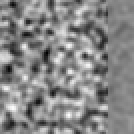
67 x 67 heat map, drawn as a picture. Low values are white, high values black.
Seam: vertical, 80% of the way across, the right part calmer. Mirror symmetry: none. Average level on the scale: 50%. Grain: blotchy. Slope: none.
